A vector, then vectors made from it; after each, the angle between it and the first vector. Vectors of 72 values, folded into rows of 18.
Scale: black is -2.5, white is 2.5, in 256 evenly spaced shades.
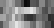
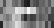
nearly parallel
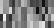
orthogonal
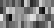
orthogonal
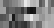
nearly opposite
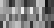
partly aligned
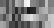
nearly opposite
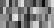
orthogonal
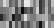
partly opposed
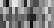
orthogonal
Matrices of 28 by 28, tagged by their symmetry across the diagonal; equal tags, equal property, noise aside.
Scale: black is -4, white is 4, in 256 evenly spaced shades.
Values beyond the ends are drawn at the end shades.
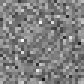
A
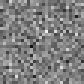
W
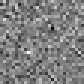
W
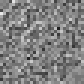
A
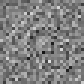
A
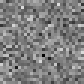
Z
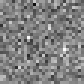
Z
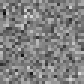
Z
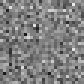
W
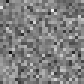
W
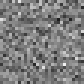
Z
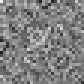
A
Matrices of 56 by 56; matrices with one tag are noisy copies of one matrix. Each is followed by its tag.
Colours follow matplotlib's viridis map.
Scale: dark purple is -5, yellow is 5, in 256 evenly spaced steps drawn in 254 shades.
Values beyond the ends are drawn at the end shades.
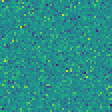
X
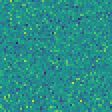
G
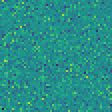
X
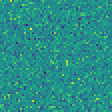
G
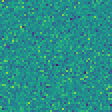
X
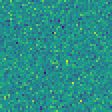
G
